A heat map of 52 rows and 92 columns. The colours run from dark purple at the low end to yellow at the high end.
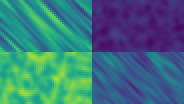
It is made of 2 by 2 panels. Panel 1,1: middling, slanting down to the right, strong in contrast. Panel 1,2: very low, blotchy, faint in contrast. Panel 2,1: high, blotchy. Panel 2,2: low, slanting down to the right.
